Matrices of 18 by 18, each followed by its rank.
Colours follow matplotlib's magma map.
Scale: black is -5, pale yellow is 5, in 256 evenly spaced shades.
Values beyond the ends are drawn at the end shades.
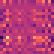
two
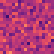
full rank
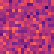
full rank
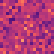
full rank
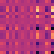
one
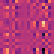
two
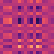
one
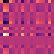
one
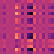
one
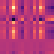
one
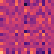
two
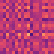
two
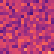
full rank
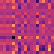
two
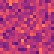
full rank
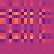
one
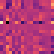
two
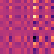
one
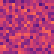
full rank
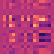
two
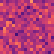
full rank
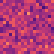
full rank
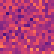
full rank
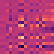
two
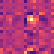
two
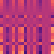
one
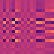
one
